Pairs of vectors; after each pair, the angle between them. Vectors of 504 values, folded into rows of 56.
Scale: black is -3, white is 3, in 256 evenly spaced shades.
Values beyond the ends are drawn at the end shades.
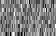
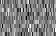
partly aligned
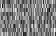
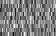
partly opposed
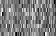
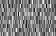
partly aligned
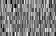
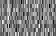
partly aligned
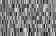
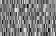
nearly parallel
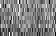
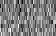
partly opposed
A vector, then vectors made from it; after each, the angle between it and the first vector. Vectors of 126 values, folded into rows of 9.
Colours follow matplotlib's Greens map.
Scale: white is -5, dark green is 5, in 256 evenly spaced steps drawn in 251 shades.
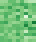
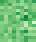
nearly opposite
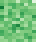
orthogonal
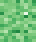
partly opposed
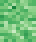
partly opposed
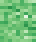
nearly parallel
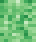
partly opposed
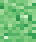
partly aligned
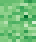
nearly opposite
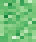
partly aligned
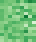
nearly opposite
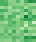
nearly opposite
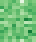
orthogonal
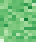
orthogonal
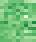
nearly parallel
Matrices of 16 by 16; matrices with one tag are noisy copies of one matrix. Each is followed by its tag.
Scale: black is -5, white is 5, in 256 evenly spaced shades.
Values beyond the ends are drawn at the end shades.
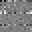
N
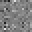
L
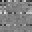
N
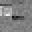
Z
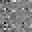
L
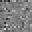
L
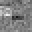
Z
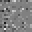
L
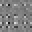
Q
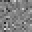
L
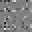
L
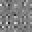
Q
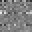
N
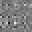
Q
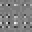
Q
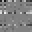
N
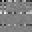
N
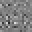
Q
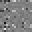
L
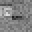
Z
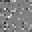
L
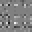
Q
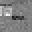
Z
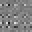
Q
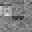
Z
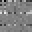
N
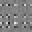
Q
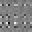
Q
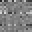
N
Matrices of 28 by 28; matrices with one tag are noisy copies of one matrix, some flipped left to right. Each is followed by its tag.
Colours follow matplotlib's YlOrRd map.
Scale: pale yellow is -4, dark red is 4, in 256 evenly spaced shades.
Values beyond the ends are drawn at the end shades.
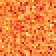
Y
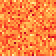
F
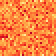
F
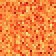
Y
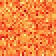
F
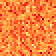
Y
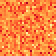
Y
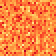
Y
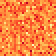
Y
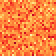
F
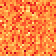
Y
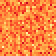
Y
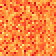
Y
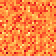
Y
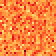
Y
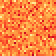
F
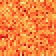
F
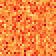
Y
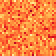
F
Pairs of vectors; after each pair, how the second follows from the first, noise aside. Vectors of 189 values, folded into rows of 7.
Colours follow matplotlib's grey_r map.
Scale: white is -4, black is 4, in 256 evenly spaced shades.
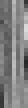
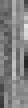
copied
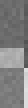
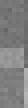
shrunk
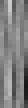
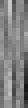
copied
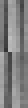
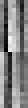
scaled up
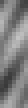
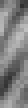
copied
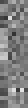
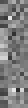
copied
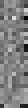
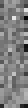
copied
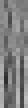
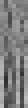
copied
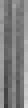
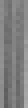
shrunk
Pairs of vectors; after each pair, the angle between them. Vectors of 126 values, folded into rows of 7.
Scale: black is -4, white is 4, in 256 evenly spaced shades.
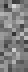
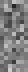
nearly opposite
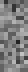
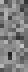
orthogonal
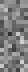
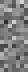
orthogonal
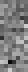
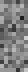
partly aligned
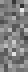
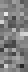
partly opposed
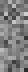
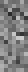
partly aligned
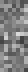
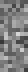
nearly parallel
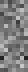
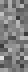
nearly opposite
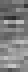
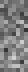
partly aligned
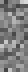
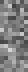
orthogonal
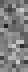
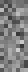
partly aligned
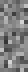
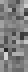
partly aligned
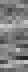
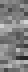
nearly parallel
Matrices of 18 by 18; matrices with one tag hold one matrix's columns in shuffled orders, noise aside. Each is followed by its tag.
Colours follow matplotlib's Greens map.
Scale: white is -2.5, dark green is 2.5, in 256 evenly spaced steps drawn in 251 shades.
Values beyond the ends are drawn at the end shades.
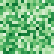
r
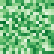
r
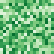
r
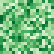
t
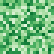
r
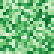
t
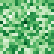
r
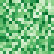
t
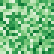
r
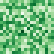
r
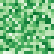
t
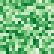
r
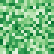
r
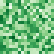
t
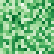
t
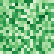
t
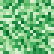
r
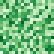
t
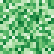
t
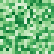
t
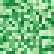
t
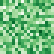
r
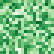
r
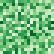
r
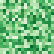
t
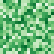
t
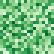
r
